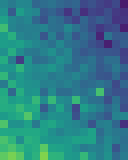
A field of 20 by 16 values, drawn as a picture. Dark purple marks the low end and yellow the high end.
Ninth with the highest average: bottom left. Slope: up to the bottom left. Grain: fine. Average level on the scale: 40%.
